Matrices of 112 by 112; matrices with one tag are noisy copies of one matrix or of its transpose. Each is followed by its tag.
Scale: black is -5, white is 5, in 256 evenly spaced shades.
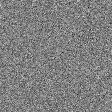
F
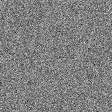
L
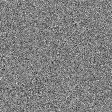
F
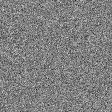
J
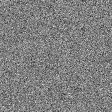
L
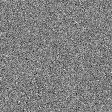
F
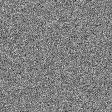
J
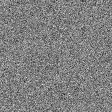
L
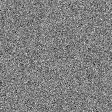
L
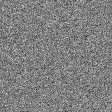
J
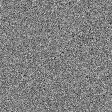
F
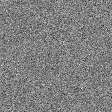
L
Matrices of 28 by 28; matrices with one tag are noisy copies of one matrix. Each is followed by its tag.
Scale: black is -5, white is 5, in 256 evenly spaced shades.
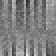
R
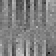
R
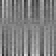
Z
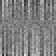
Z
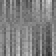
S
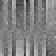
R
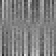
Z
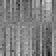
S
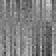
S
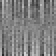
Z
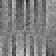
R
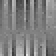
R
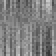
S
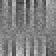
R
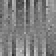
R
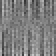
Z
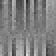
R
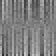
Z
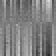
S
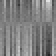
S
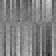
S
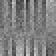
R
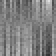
S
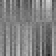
S
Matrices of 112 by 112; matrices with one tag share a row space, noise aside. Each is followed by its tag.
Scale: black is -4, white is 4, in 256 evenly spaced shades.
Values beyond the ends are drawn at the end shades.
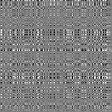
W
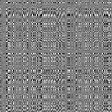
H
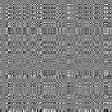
H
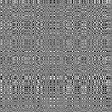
W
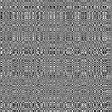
W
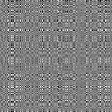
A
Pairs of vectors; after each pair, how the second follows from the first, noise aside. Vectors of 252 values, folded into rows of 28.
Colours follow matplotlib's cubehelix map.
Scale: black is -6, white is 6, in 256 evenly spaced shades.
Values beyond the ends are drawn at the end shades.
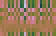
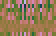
sign-scrambled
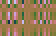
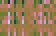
sign-scrambled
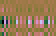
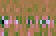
sign-scrambled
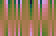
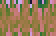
sign-scrambled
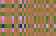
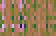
sign-scrambled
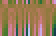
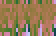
sign-scrambled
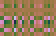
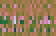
sign-scrambled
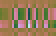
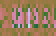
sign-scrambled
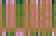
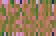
sign-scrambled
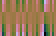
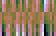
scaled up
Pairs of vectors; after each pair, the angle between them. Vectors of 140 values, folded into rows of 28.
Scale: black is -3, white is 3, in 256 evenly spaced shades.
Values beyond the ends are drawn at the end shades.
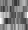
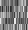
partly aligned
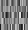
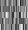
nearly opposite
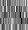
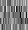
nearly parallel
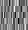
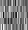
orthogonal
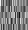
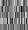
partly aligned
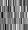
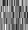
nearly opposite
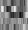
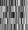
partly aligned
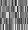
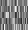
nearly parallel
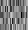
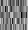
nearly parallel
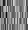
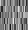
partly aligned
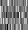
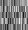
partly aligned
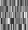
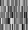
nearly opposite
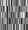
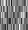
nearly parallel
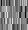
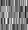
nearly parallel
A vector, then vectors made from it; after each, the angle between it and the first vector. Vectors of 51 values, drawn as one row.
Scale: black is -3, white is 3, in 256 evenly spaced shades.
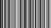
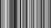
orthogonal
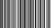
nearly parallel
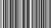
partly opposed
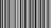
nearly parallel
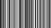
partly aligned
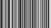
partly aligned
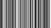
partly aligned
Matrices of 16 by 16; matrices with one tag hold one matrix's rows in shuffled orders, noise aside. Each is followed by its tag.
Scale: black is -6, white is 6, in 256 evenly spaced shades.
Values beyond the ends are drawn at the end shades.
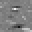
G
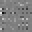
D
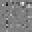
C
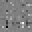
C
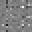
C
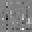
C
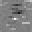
G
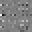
D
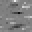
G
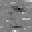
G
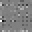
D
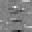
G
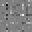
C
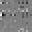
D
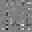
C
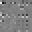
D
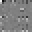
D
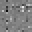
C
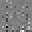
C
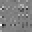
D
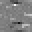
G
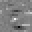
G
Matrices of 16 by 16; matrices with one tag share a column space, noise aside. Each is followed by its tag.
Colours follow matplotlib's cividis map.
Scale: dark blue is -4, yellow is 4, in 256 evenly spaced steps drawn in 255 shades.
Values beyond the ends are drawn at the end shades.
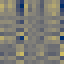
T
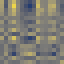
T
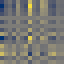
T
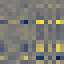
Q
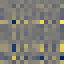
Q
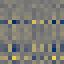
Q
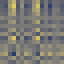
T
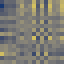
T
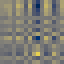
T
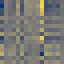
T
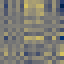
T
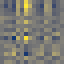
T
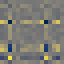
Q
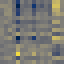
T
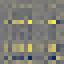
Q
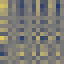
T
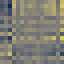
T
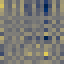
T
